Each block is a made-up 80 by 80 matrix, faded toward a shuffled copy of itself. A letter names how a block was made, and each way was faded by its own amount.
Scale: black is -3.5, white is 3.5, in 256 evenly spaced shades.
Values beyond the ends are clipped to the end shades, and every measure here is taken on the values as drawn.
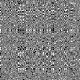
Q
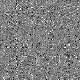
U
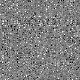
U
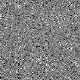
U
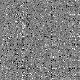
U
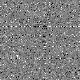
U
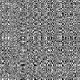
Q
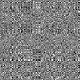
Q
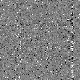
U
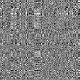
Q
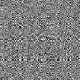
Q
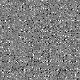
U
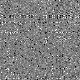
U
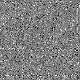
U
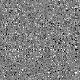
U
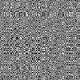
Q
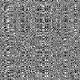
Q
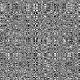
Q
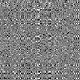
Q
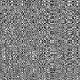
Q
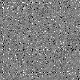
U
